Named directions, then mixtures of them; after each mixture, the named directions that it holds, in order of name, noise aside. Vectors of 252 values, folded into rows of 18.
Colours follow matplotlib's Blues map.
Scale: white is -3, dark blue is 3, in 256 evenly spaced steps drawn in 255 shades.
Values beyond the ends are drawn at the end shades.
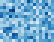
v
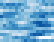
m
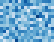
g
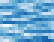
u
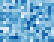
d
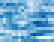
m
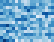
g, u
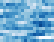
m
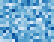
g, v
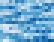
d, u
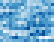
d, m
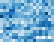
m, v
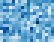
d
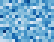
g, v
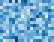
d, g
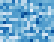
d, u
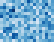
v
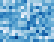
d, m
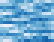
u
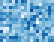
d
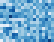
u, v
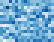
g, u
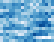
m, v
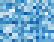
u, v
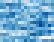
g, m
